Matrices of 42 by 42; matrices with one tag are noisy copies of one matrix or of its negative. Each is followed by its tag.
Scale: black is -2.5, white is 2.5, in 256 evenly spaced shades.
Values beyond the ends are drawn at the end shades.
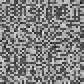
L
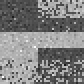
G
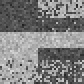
G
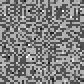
L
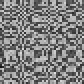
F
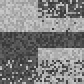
G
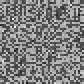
L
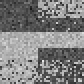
G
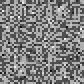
L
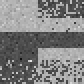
G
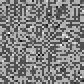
L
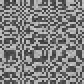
F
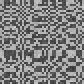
F
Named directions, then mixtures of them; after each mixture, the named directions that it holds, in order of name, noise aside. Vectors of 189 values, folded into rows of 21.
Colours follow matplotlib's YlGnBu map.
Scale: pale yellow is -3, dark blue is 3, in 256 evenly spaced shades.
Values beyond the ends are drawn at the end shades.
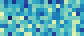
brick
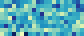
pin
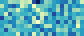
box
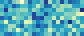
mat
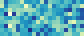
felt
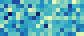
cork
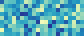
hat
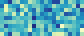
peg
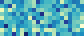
hat, pin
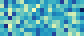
brick, felt, mat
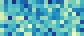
brick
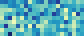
brick, hat, peg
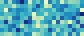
mat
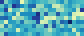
cork, hat, mat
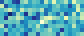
cork, hat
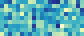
peg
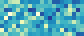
cork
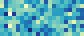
felt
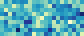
felt, mat
